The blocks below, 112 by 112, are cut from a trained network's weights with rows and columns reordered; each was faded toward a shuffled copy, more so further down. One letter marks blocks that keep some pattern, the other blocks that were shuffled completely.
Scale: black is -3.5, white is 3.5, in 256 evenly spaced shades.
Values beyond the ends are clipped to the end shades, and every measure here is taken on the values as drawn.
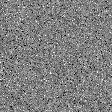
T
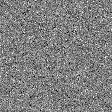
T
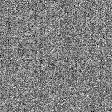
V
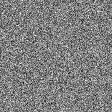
T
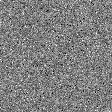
T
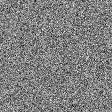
T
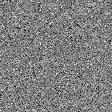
T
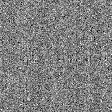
V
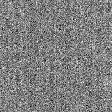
V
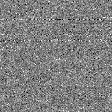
V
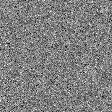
T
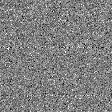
V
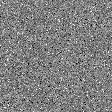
T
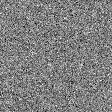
T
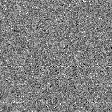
V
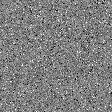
T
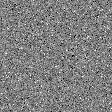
T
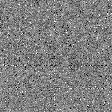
V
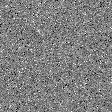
T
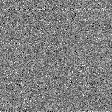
V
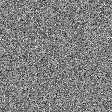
T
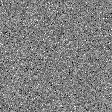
T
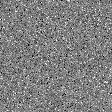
T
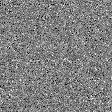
V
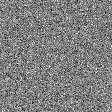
T
